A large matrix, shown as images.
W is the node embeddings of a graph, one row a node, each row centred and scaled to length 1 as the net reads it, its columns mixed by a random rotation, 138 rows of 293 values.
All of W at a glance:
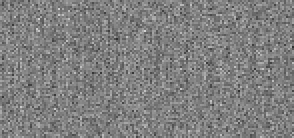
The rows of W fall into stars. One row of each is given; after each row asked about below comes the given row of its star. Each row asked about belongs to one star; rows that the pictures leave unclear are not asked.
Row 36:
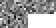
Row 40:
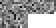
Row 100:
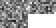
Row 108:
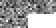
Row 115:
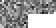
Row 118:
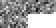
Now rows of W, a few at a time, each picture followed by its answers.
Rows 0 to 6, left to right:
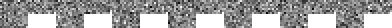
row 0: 40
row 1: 115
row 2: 108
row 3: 40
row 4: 36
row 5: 115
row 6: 36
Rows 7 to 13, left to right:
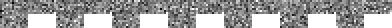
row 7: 115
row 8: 40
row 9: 40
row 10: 115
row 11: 100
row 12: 118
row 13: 100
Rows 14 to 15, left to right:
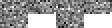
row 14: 40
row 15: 40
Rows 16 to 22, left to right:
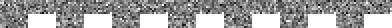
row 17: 118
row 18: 118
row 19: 118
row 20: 108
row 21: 118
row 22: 115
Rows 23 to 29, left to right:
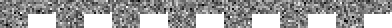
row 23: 36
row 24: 115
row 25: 115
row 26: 100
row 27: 36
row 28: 118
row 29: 108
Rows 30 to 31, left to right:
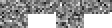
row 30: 118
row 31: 36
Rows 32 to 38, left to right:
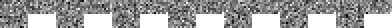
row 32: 108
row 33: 115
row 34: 100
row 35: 118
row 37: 108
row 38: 100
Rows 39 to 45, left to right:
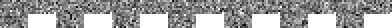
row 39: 100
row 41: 100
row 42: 108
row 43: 100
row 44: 40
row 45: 36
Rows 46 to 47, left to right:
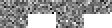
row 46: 100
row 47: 118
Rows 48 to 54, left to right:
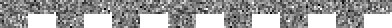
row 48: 40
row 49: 40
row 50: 108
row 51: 36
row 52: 100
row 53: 40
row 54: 108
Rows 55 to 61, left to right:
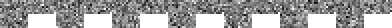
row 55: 100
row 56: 100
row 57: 108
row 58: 36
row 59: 36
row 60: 40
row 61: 100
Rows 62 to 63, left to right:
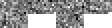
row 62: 36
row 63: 36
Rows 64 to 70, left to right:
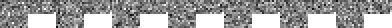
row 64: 108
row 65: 40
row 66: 36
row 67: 118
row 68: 108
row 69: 108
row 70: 115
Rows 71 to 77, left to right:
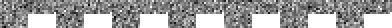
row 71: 40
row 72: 36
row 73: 118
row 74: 40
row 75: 115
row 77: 36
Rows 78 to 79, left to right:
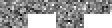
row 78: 36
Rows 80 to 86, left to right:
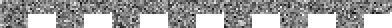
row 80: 100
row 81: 118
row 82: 36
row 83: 115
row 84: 118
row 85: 40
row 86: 36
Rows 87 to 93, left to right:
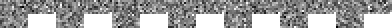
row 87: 40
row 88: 108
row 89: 100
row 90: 118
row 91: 40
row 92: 108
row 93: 118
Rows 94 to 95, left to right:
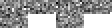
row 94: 36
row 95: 40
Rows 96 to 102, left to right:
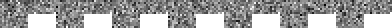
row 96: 108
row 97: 108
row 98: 100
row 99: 108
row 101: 36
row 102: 100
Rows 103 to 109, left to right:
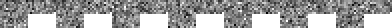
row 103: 108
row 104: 108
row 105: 40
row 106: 36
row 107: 100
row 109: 100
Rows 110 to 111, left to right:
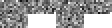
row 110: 118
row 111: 36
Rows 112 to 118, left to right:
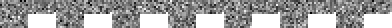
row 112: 118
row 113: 100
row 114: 100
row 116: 36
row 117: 100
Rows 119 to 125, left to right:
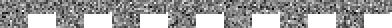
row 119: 118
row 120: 100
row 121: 115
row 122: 36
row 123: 40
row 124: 118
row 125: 36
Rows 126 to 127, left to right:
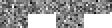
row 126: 40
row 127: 40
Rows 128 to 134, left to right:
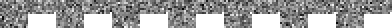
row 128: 40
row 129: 100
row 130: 36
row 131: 100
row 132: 115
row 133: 36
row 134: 40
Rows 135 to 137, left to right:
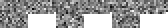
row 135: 108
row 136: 36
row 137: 108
